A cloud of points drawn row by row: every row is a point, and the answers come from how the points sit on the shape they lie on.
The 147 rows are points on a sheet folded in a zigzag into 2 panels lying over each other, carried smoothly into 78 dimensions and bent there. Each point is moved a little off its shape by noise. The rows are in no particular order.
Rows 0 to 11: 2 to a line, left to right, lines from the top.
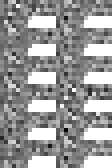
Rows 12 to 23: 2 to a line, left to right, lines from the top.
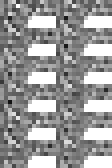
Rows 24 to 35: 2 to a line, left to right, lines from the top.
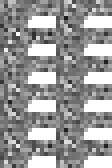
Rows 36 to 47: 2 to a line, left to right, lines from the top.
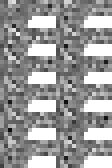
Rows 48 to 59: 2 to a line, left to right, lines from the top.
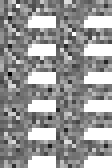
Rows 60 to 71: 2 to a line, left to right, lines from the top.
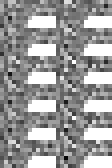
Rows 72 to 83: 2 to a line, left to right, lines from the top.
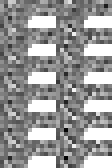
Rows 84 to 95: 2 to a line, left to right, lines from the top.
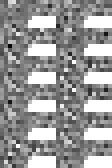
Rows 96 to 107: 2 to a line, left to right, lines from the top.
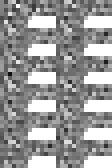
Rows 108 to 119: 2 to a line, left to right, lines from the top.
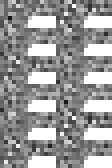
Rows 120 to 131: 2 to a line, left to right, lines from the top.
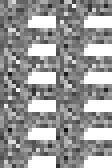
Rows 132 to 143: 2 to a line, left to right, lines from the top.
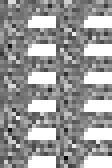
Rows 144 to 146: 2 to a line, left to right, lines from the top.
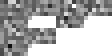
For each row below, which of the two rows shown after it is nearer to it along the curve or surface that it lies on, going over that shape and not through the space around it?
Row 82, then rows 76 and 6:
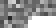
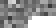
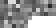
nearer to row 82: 76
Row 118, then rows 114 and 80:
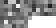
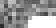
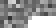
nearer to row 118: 80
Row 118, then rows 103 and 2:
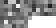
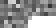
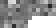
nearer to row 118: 103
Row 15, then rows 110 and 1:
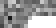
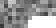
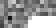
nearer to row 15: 110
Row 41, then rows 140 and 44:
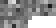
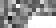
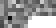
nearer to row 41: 44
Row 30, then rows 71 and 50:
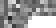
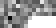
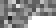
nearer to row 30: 71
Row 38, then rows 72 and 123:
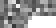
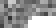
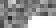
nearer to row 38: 72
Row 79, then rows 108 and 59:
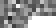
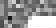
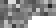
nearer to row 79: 108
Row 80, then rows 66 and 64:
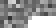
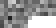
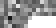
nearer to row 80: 66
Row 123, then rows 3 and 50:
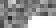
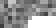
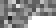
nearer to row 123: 50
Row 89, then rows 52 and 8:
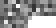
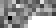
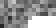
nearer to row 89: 52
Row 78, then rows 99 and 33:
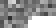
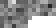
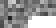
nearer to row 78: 33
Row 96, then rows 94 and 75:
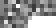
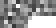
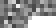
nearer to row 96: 94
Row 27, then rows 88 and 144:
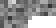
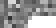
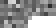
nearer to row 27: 144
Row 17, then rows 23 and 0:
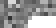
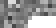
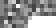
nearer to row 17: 23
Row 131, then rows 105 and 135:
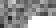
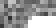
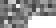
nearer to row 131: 135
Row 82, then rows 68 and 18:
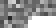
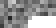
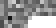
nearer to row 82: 18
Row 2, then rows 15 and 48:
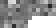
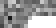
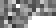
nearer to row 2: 15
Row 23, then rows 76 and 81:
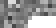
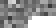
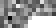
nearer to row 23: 81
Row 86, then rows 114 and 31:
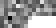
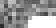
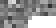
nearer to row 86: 31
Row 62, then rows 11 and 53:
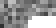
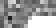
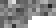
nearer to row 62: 11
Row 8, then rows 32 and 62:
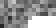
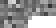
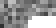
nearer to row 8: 32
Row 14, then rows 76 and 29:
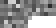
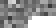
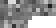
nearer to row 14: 76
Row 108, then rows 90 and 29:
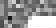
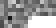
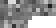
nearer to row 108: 90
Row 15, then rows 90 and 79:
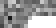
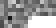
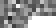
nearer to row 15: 79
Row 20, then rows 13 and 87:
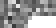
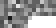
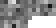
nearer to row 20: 13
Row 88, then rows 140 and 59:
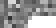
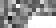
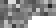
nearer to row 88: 59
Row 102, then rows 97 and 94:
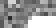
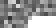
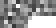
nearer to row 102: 94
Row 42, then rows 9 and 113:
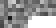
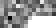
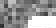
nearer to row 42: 9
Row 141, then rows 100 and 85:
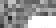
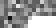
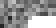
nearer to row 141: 100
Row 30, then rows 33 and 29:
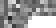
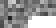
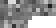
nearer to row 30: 29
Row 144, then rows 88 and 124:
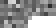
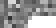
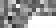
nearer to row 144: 124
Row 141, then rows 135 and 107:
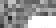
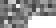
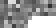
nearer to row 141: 107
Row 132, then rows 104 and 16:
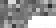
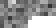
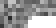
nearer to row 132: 16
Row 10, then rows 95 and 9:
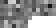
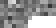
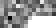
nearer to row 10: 95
